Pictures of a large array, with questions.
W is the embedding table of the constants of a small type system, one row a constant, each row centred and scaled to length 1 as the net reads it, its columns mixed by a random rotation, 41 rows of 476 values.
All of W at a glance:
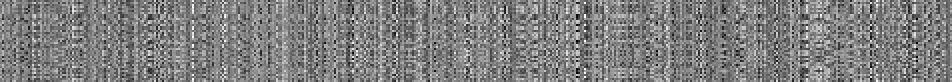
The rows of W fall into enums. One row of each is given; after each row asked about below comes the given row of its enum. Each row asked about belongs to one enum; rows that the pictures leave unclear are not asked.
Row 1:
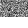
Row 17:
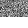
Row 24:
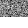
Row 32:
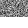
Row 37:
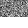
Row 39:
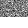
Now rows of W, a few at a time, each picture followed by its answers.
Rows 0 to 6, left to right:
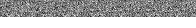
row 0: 37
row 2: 37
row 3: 39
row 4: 17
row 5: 39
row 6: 17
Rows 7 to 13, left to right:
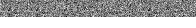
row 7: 1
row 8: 1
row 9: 24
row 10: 17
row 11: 32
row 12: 1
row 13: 39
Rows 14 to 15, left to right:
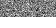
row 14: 39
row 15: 1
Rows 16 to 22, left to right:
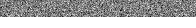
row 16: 37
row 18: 39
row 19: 32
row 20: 1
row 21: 24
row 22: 39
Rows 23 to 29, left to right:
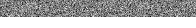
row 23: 37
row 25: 32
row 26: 17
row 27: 32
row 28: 24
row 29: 17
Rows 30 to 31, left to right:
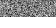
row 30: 24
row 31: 37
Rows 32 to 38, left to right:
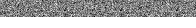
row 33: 39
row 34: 1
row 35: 24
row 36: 1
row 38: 1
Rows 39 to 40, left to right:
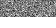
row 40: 37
